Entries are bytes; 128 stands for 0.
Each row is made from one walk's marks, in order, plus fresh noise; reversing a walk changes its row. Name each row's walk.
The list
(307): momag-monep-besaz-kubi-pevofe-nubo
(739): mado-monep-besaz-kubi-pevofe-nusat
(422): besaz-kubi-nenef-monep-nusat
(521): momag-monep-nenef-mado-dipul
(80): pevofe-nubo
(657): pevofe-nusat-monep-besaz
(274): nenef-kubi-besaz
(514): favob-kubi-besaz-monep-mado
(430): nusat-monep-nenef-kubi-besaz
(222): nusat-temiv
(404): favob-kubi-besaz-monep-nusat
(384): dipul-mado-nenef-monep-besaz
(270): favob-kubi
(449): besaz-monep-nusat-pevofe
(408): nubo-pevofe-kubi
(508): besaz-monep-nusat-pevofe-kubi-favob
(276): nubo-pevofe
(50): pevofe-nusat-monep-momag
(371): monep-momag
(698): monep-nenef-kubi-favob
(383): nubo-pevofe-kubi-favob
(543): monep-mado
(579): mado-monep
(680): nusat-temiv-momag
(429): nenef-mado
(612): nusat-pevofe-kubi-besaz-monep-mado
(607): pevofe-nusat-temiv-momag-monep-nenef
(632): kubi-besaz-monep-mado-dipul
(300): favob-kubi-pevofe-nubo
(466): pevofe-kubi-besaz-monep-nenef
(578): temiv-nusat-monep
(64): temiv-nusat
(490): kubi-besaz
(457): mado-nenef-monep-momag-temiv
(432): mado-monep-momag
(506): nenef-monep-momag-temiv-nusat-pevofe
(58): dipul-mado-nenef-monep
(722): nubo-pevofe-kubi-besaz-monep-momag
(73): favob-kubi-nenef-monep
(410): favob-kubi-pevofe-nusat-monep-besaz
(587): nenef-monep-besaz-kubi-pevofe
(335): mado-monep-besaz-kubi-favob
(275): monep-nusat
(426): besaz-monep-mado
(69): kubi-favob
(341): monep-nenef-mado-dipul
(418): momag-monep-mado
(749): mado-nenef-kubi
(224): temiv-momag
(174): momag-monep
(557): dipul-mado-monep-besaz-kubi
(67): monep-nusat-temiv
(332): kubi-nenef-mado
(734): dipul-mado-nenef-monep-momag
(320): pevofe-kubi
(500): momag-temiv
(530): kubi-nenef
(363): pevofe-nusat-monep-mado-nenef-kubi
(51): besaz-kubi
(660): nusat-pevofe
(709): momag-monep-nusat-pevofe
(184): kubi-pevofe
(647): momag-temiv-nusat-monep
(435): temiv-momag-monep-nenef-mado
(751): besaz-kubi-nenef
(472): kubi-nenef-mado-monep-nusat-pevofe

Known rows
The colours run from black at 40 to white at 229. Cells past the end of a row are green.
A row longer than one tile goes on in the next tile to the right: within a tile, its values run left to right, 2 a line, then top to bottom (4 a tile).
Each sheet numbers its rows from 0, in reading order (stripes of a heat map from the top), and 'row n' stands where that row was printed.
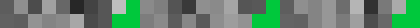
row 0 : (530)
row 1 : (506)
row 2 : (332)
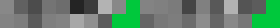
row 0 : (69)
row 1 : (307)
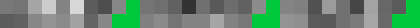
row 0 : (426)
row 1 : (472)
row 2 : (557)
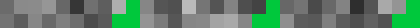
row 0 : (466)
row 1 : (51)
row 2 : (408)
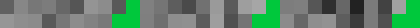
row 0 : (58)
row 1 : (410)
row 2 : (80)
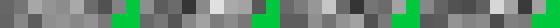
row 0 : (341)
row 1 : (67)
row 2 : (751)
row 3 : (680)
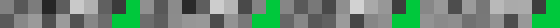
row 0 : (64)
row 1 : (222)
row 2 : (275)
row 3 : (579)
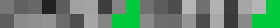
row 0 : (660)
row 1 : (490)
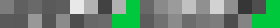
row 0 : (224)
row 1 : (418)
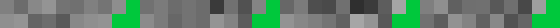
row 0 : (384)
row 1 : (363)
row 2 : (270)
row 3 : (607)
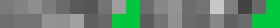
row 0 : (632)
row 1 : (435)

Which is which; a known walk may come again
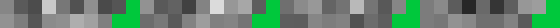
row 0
(51)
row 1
(67)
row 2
(612)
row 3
(300)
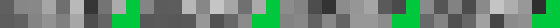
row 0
(332)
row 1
(371)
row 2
(506)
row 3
(275)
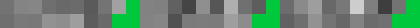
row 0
(632)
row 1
(587)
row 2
(435)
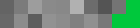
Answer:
(341)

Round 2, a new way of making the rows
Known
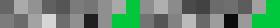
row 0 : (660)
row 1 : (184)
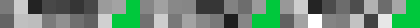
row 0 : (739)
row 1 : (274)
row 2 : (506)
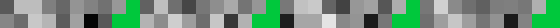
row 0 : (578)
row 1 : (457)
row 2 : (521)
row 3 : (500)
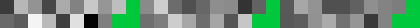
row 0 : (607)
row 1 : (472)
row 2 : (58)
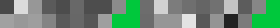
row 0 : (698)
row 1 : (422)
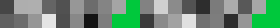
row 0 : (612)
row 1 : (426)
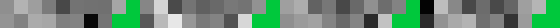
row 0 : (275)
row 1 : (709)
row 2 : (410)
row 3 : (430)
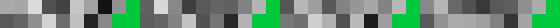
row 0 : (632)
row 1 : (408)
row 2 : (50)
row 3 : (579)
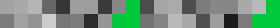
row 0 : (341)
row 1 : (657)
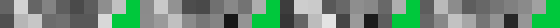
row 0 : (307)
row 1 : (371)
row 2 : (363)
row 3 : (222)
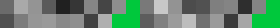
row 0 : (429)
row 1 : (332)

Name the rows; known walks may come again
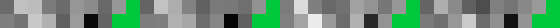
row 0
(578)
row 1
(64)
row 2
(647)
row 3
(660)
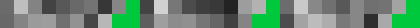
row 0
(530)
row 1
(335)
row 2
(174)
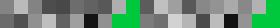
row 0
(184)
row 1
(50)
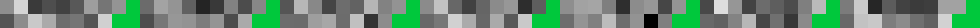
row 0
(449)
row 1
(429)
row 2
(734)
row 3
(472)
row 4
(514)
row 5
(383)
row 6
(739)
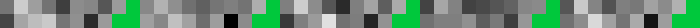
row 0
(418)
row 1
(67)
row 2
(426)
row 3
(557)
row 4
(680)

